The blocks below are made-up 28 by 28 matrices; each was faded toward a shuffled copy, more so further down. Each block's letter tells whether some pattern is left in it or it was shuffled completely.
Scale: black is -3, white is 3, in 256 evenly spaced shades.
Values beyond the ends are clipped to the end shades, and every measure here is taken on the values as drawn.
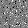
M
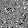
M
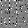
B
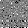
B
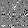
B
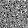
M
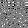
B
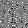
B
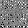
B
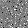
M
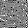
B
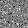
M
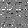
B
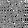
B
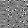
B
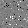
M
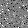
M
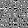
B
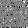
B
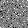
M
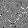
M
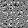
B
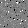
M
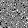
M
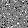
M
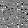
B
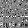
B
